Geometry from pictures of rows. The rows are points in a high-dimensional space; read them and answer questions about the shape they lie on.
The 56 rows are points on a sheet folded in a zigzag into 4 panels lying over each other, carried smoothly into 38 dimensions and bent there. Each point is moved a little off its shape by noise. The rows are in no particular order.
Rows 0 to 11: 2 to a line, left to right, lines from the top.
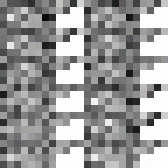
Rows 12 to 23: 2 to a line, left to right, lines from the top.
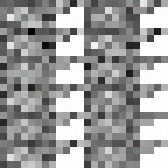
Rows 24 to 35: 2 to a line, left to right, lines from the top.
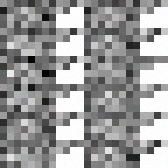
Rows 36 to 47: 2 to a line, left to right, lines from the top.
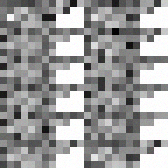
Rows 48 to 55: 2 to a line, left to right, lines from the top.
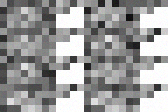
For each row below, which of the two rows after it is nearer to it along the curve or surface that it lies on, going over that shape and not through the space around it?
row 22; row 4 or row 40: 40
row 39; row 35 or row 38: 38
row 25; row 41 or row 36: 41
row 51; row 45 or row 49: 45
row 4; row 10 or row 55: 10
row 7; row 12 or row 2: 12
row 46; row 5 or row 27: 5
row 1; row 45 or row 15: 15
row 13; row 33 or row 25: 25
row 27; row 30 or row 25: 25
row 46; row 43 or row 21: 43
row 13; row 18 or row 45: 45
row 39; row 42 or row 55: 55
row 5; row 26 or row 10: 10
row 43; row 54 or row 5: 5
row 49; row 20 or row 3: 20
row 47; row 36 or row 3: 36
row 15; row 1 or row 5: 1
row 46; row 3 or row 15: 15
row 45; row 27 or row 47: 27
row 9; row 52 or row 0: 52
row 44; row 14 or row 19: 14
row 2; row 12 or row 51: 12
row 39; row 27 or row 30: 30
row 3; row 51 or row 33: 51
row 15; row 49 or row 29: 49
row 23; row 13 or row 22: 13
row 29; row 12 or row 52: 52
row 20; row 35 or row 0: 35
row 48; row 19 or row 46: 19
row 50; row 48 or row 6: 6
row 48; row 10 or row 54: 10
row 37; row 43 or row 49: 49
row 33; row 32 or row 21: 21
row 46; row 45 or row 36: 36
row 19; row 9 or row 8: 9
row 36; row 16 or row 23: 16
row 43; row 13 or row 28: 28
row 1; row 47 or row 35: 47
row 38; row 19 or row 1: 1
